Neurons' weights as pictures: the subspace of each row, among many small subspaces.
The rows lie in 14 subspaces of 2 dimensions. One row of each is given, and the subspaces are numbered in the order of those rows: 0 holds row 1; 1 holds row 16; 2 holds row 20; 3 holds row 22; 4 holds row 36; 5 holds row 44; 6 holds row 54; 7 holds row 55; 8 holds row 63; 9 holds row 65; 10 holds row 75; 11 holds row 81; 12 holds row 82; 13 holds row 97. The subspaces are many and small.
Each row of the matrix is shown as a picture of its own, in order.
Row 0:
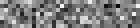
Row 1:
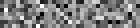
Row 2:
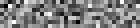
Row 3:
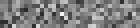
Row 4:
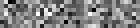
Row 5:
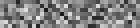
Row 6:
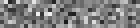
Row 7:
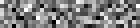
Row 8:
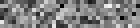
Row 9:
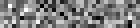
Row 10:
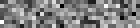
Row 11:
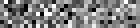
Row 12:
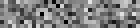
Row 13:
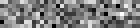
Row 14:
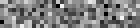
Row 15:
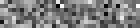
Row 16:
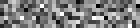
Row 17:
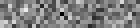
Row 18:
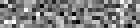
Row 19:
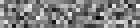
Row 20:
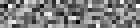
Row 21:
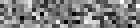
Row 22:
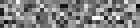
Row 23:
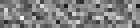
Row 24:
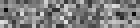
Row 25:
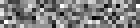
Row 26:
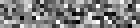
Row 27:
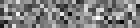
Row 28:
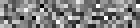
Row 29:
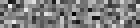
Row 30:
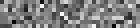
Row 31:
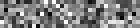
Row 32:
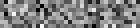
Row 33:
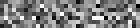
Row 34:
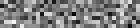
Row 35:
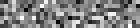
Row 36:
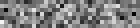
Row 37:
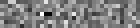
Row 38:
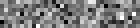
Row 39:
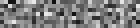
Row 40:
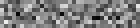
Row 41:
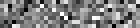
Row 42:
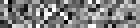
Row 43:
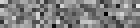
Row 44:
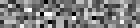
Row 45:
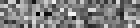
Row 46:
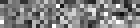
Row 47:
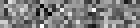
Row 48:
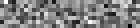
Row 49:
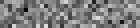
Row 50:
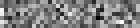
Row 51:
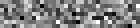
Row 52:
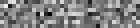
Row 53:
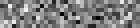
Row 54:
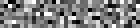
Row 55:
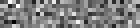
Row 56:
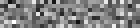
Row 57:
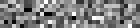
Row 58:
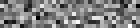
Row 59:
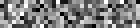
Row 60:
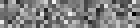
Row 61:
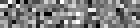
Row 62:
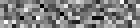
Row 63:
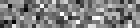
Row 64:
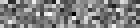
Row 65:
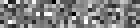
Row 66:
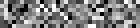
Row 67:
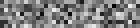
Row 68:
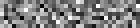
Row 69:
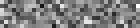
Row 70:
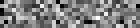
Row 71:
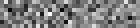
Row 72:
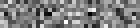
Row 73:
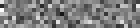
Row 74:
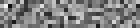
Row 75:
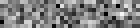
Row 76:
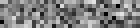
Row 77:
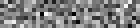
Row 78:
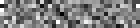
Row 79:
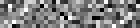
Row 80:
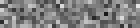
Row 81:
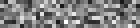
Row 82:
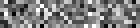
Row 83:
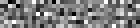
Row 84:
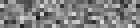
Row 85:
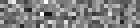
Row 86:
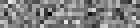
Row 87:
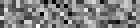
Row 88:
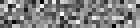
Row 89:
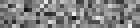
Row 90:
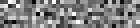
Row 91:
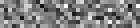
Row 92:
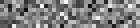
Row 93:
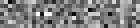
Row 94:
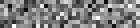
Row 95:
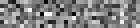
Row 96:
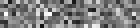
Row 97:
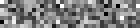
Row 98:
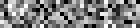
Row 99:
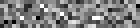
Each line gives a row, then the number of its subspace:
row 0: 4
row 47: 2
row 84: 11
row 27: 3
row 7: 4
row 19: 4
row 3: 8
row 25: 3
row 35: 1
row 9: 5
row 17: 8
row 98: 12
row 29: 6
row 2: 2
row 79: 6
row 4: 2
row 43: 10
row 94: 9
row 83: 7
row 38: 3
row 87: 0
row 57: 5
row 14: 13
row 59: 12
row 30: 7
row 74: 2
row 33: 1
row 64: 9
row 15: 13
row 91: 0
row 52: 2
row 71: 9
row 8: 4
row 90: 7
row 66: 2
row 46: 10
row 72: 12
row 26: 0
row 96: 12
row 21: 0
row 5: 11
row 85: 5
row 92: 9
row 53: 8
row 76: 10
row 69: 13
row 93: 6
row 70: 13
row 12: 11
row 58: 11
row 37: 5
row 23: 0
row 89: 5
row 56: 7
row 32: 12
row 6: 9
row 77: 8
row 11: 9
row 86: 2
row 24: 4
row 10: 3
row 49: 9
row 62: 11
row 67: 4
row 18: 8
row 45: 7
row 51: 0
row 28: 1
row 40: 3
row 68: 1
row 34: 8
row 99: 11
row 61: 12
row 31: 3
